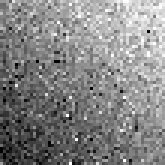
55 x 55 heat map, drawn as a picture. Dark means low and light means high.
Average level on the scale: 50%. Odd rows or columns: none. Ninth with the highest average: top right. Ninth with the lowest average: bottom left. Stripes: none. Slope: up to the top right. Grain: fine.
